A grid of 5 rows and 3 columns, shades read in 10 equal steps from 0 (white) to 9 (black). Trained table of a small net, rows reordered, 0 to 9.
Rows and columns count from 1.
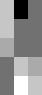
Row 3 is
3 5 5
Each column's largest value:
5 9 5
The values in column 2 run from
0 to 9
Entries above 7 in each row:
1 0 0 0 0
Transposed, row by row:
2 2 3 5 5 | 9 5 5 2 0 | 5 5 5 3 2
